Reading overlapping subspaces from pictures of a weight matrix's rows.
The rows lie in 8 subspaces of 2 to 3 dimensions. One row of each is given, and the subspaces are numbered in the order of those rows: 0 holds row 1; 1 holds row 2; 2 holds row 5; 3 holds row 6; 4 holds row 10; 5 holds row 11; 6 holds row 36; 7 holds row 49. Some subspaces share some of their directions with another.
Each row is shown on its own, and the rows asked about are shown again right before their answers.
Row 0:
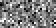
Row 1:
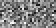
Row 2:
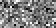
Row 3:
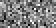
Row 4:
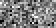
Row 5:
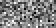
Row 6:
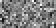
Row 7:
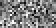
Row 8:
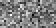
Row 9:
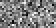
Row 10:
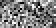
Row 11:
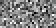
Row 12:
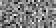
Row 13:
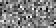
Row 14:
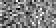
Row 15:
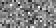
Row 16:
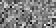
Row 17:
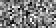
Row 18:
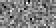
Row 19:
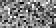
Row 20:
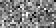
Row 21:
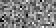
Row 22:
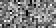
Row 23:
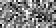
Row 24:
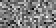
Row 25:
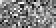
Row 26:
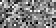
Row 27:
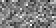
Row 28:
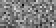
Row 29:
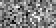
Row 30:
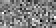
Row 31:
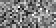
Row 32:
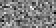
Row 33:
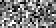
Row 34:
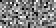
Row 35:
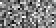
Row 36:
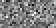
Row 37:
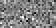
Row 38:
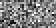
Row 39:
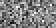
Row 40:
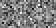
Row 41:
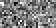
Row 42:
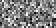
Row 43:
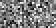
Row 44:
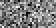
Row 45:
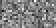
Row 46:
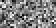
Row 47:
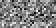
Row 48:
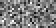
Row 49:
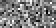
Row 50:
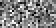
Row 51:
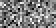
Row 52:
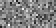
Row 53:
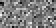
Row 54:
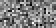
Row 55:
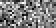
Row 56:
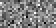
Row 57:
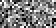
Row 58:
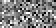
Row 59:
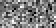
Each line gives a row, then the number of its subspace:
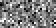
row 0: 5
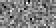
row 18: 4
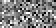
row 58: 7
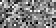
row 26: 1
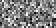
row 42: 1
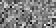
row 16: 1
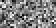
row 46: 6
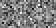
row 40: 2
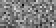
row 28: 2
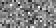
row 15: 5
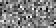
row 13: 5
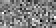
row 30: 7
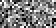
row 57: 1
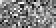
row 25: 4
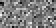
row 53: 0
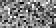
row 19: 4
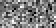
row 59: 2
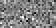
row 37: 7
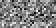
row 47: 6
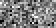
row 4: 1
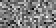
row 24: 2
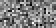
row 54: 7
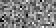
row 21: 2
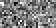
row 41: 0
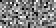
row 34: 5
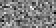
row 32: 2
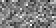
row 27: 6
